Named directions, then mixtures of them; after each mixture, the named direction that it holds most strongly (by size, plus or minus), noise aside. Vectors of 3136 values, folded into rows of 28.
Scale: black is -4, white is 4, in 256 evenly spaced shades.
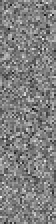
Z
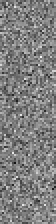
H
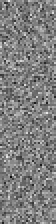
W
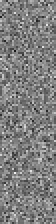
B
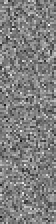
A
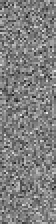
H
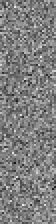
H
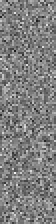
B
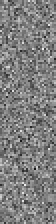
A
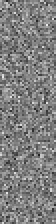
B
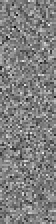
A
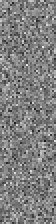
B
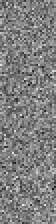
H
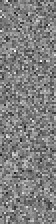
B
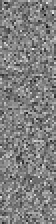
W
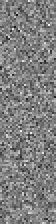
A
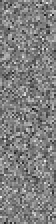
Z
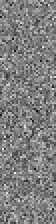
B
